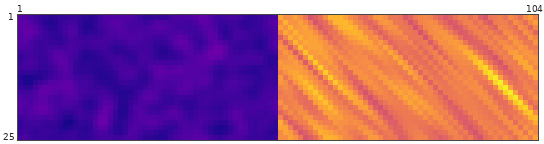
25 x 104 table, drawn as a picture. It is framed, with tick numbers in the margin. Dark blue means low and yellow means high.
The table splits into one row of 2 panels. Panel 1,1: very low, blotchy, faint in contrast. Panel 1,2: high, slanting down to the right.
